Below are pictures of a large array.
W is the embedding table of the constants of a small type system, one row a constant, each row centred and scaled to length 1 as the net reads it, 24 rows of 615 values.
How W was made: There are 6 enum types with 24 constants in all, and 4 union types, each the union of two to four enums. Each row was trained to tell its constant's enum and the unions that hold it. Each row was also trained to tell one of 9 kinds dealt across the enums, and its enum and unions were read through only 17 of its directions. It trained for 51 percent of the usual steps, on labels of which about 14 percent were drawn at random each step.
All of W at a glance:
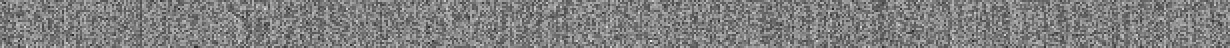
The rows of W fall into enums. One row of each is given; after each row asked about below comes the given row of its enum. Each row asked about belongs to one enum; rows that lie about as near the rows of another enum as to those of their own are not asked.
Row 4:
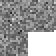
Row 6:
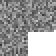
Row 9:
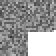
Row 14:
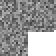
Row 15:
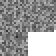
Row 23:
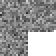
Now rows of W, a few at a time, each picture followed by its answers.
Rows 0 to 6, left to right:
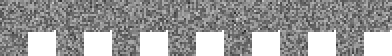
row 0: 9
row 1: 15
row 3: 4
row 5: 15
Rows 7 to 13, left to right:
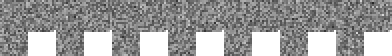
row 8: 14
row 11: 14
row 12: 9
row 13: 15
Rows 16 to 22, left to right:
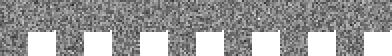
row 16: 9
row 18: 4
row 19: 15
